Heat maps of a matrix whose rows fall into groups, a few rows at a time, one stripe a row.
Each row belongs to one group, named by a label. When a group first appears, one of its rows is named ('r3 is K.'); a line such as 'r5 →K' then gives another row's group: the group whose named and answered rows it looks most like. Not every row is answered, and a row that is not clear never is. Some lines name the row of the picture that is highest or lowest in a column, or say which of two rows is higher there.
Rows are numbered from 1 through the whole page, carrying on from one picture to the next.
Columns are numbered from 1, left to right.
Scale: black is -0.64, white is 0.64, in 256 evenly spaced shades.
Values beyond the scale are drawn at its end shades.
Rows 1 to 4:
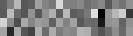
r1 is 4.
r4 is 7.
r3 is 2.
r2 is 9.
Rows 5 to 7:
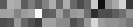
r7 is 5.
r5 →9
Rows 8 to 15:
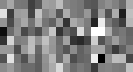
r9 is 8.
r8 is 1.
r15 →1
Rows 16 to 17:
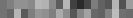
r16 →8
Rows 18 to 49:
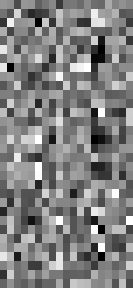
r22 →9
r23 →2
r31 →1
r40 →7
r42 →1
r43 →9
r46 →2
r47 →1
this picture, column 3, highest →35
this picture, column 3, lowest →46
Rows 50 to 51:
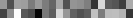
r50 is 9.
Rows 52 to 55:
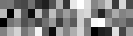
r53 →7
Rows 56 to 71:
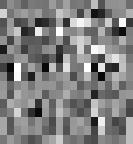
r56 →9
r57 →2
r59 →4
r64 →7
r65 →8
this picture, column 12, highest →58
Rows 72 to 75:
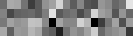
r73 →5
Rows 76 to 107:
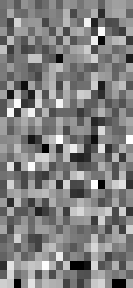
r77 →9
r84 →5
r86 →7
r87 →4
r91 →1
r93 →8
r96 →9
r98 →7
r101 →8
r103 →5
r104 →4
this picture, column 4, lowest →85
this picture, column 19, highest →91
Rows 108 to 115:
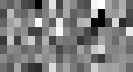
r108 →5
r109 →9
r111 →1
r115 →5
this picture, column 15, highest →108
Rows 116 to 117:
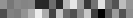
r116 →5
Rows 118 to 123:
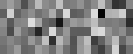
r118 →4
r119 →9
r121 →5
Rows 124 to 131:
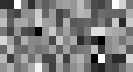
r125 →7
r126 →8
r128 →2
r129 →9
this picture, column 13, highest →125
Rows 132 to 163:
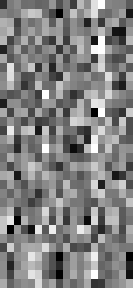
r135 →4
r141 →4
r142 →5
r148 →5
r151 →4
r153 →5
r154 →1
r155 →2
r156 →2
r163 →7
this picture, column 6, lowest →146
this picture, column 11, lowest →148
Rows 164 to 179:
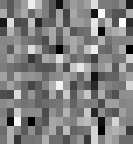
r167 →9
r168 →5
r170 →1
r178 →9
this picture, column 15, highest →165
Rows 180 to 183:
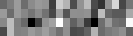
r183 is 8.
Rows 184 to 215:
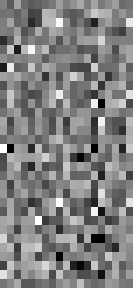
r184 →7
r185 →5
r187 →4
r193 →9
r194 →1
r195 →9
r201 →8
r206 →1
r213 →8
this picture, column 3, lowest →189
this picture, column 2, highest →191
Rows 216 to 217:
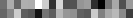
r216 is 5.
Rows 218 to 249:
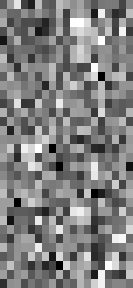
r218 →4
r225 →5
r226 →9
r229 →4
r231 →9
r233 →8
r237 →5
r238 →8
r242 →7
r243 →1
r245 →2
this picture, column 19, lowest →236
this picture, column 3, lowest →240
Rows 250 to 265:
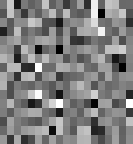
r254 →8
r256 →4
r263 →1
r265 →7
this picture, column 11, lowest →254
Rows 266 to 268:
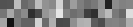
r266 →4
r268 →7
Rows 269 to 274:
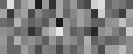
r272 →1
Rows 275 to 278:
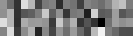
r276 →2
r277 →2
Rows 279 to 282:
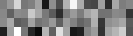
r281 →9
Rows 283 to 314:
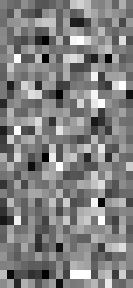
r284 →5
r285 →8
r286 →5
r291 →9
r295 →9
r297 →4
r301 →1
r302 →5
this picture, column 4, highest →292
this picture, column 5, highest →293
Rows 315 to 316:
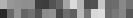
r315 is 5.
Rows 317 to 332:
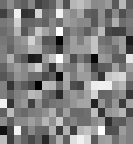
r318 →4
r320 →4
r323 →1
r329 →9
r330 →4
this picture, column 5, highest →321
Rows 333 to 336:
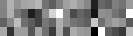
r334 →1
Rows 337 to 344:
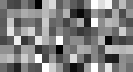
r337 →5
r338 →8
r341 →4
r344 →5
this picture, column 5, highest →340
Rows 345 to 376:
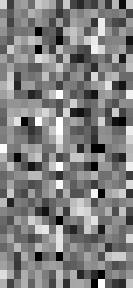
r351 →8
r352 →1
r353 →2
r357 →8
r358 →4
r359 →1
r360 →1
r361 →2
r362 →7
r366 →9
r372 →4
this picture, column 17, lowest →358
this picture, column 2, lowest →367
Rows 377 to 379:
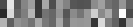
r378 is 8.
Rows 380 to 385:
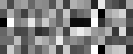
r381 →9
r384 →4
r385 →9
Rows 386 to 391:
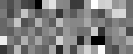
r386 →5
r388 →4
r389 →9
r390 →2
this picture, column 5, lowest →386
